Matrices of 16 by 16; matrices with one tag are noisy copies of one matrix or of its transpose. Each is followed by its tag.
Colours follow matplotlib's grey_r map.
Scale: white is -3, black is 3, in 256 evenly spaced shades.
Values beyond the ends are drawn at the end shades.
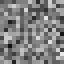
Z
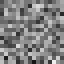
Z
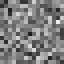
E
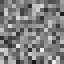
Z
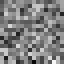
Z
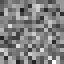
Z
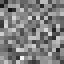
E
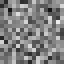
E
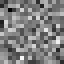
E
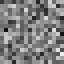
Z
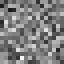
E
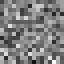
Z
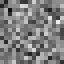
E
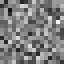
E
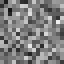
E
